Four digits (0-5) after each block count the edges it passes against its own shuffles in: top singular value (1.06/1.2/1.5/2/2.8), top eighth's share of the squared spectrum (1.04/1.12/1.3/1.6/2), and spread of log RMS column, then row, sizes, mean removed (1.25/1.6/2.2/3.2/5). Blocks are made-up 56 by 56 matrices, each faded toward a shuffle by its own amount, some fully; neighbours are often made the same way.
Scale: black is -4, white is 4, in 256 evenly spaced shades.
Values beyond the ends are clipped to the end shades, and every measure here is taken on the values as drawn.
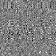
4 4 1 2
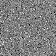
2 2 0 0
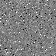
0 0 0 0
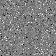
0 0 0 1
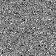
0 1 0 2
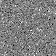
0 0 0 0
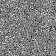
0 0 0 0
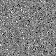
0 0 0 0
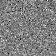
0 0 0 1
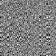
4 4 3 2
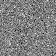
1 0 0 0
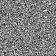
0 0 0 0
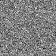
2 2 0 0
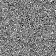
2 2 0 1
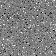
0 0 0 0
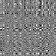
4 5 3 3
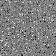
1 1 0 0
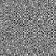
4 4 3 2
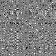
4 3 2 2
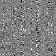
3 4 3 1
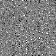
3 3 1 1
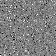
2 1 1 0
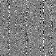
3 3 3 0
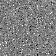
1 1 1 0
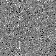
1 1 1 0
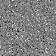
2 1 1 0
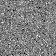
1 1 0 0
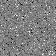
0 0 0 0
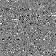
1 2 0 2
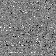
1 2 0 2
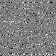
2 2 0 3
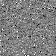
1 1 0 1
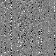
2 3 3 0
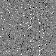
1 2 2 0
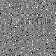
3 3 1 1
